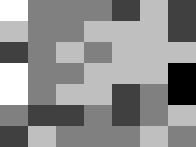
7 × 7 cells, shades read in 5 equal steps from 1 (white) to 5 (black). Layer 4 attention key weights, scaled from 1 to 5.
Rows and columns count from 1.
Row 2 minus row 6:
-1 -1 -1 -1 -2 -1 2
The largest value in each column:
4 4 4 3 4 3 5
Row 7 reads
4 2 3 3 3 2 3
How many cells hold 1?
3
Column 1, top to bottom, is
1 2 4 1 1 3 4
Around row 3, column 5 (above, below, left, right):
2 2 3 2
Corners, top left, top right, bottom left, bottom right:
1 4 4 3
